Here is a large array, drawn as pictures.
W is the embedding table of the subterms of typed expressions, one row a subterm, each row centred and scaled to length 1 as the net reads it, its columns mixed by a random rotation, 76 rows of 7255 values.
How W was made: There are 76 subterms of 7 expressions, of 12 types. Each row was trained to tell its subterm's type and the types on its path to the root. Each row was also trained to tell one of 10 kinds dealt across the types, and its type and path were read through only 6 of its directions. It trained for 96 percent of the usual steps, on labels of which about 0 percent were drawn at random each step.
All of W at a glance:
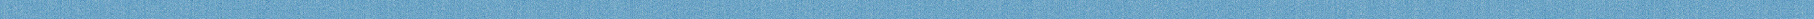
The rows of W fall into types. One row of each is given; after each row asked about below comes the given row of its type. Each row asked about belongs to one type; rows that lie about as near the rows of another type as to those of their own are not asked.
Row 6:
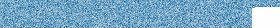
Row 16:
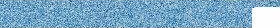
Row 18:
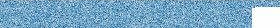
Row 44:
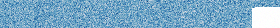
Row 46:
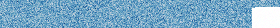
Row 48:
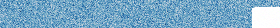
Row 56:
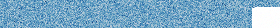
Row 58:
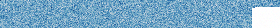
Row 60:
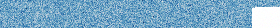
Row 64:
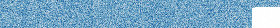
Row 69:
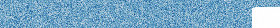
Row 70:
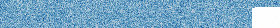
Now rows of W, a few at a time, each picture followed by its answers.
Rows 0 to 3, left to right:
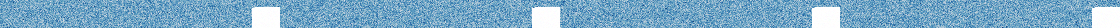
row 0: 69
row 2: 16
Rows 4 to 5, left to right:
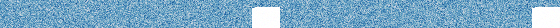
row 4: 70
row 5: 6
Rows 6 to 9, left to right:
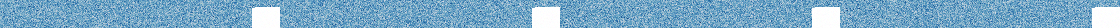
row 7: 60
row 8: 69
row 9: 48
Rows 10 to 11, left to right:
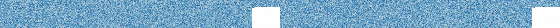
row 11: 46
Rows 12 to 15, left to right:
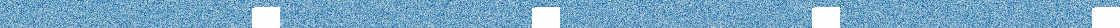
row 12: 56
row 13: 58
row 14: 56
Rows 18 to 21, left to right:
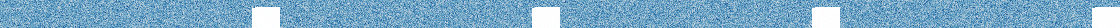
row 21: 58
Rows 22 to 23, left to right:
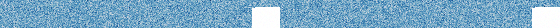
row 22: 46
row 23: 6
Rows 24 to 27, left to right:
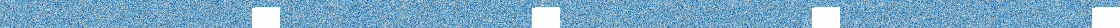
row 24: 60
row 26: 64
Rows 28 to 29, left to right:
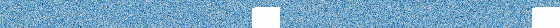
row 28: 56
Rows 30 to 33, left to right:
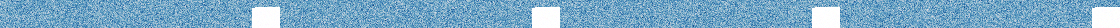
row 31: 48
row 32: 48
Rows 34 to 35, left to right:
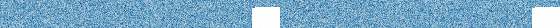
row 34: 6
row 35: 56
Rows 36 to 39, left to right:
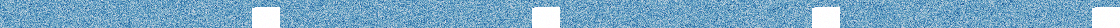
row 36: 70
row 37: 56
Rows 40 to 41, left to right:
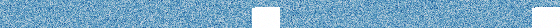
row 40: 46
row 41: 18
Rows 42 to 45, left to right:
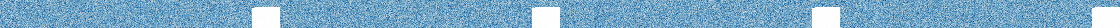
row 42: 64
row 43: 46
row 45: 60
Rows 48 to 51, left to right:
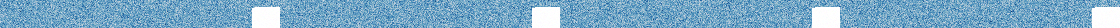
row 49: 58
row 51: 48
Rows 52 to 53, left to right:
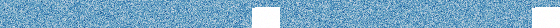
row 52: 58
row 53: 18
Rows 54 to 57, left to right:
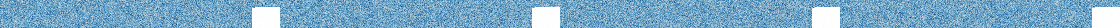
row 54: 6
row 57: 58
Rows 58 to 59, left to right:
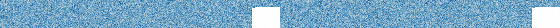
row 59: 58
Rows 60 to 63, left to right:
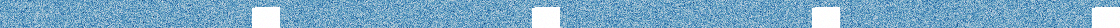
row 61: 56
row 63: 46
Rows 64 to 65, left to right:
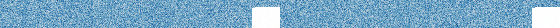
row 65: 70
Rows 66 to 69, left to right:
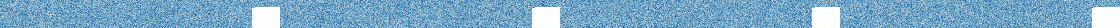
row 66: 64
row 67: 70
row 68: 46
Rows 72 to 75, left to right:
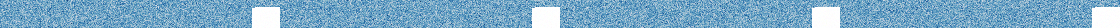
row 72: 6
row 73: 6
